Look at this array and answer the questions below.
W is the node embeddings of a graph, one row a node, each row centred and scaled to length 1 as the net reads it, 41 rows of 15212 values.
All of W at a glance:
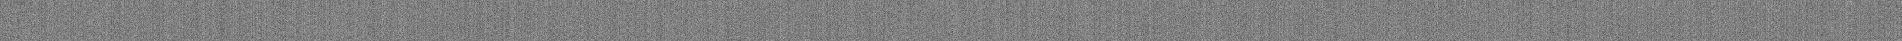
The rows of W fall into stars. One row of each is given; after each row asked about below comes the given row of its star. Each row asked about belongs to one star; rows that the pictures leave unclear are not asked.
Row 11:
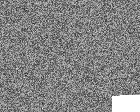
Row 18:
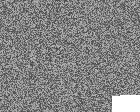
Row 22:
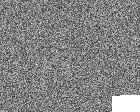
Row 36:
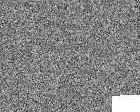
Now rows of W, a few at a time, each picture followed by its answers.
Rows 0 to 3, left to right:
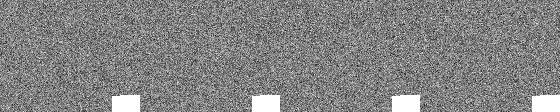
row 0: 36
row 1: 11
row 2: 11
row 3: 11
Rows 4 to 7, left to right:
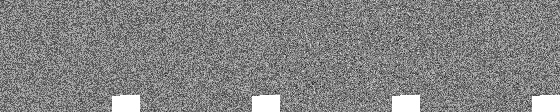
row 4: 11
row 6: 36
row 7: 36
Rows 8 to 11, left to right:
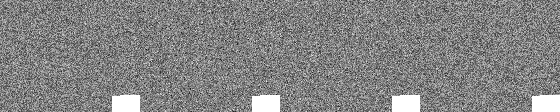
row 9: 22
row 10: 18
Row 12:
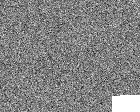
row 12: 11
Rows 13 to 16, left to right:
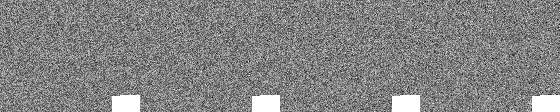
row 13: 36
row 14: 36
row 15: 18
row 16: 22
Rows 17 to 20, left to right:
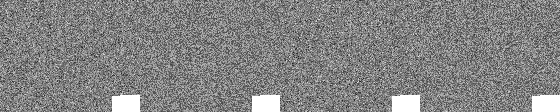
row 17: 36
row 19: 11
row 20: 11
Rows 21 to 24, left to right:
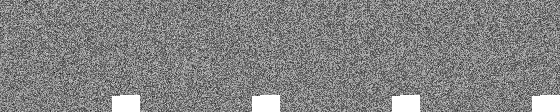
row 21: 36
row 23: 36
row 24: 22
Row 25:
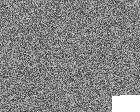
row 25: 18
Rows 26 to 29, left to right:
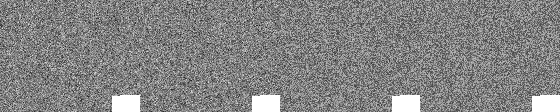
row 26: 18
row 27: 18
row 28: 11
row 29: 22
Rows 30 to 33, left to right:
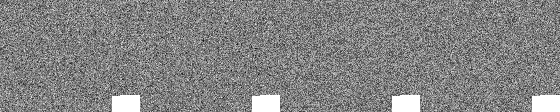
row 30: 36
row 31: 22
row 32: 18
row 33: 18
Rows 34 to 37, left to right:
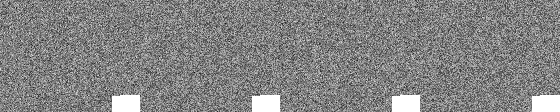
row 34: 18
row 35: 22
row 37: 36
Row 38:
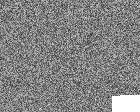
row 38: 36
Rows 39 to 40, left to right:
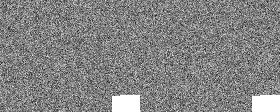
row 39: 18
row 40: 18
